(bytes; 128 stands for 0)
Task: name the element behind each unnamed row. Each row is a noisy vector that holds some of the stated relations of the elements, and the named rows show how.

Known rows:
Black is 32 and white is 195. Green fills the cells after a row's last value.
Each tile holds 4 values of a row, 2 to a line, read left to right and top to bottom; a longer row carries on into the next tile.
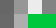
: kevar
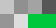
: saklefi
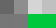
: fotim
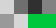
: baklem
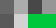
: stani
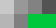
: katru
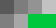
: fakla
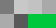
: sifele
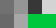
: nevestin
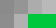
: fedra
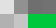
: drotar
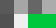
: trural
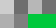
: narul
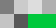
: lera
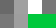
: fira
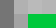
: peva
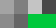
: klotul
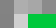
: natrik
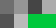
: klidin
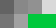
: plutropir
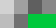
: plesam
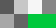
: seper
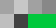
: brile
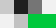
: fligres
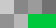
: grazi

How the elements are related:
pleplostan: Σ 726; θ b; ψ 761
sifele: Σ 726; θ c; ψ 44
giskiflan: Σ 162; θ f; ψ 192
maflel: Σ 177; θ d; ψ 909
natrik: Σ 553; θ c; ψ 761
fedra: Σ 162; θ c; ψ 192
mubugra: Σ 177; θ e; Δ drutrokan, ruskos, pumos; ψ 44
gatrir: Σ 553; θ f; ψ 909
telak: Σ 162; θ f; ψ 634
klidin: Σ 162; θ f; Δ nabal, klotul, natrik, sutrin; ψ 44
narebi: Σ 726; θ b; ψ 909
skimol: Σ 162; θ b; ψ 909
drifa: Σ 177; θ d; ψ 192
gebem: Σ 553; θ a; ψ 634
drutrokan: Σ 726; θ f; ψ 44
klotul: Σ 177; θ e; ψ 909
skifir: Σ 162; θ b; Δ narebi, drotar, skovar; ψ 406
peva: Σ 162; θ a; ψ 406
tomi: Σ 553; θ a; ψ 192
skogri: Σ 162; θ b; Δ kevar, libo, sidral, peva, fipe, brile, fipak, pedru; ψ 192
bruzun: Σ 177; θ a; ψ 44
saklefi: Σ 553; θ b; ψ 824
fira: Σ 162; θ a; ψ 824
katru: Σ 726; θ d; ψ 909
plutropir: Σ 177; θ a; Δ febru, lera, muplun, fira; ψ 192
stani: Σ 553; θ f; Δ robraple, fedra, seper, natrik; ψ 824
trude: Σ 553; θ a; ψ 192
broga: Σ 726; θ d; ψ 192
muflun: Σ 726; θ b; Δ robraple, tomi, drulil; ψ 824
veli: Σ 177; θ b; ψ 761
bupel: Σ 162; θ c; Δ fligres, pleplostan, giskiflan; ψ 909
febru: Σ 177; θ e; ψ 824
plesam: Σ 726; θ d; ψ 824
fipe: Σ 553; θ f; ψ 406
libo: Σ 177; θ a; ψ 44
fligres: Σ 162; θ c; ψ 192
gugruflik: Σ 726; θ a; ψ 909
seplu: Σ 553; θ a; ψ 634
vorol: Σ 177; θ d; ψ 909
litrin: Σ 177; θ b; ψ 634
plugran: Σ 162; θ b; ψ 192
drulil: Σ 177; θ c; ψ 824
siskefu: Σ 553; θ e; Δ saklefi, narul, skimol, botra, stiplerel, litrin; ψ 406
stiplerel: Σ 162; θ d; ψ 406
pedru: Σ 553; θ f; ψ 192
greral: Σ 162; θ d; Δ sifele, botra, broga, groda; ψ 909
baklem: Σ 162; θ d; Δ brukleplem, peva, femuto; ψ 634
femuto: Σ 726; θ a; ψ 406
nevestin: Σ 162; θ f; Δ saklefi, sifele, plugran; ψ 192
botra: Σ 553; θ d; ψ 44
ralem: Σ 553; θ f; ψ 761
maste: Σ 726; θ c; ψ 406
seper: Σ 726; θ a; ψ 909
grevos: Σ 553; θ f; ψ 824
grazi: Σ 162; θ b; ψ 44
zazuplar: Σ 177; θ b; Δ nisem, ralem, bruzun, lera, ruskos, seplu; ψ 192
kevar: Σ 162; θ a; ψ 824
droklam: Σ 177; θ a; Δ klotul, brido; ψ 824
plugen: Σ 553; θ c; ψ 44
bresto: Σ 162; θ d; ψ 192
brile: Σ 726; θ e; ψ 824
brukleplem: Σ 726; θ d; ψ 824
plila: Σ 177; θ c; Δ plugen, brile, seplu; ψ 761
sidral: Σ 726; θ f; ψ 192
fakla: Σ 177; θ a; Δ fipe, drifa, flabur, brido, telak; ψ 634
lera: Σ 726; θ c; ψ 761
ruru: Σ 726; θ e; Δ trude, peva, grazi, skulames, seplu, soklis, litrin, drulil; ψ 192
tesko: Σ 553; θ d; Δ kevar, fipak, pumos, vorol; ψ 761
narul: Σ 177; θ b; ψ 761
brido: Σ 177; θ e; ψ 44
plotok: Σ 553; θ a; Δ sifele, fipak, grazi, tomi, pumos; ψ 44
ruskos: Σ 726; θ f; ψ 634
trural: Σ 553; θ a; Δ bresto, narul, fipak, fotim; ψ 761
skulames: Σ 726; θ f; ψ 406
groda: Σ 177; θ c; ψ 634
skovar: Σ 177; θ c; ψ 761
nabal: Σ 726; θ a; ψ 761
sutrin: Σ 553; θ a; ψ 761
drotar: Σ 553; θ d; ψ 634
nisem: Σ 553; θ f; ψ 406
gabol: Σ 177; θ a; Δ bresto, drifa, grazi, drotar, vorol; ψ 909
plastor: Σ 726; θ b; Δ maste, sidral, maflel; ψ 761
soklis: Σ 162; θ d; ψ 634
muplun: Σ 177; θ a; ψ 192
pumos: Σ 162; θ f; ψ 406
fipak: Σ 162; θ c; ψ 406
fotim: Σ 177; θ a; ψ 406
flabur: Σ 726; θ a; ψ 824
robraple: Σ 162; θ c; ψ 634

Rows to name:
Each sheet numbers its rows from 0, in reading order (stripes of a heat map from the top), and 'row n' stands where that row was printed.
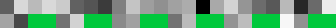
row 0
femuto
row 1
greral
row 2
ralem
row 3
siskefu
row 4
botra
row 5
giskiflan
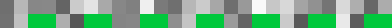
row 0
grevos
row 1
flabur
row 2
drulil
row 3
seplu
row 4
muplun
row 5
brukleplem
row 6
broga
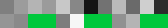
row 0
telak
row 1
tesko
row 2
skimol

